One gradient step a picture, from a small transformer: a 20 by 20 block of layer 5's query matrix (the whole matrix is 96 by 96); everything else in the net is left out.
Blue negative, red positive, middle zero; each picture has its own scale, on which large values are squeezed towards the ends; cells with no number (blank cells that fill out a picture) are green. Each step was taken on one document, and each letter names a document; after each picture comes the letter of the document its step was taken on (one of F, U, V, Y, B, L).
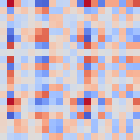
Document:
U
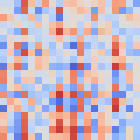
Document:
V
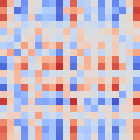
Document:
V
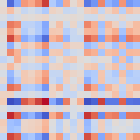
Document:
U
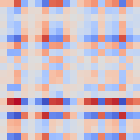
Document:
U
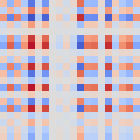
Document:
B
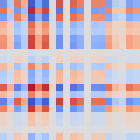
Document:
B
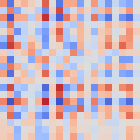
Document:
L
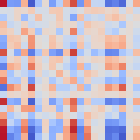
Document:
V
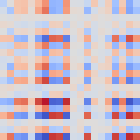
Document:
U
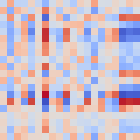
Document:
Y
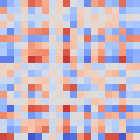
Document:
Y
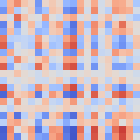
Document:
Y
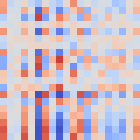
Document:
V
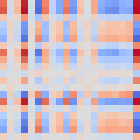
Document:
Y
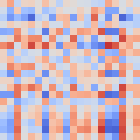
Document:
B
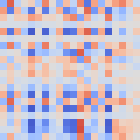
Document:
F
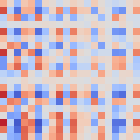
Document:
V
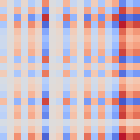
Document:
Y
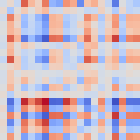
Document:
U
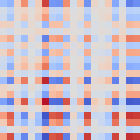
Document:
U
